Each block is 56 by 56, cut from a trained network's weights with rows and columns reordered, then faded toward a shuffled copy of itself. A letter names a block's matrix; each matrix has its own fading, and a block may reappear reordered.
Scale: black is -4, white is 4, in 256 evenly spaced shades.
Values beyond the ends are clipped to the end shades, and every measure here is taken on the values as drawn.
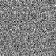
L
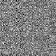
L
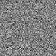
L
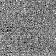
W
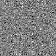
L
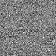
W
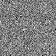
W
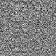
L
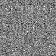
W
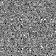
W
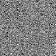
L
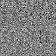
L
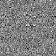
L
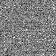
W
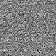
L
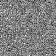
W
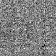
W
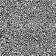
W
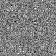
W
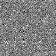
W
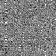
W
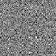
L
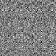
L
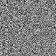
L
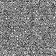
W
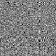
L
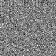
W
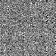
W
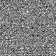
W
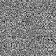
L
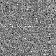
W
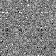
W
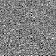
L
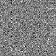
L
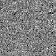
L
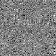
L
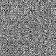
L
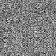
L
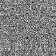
W
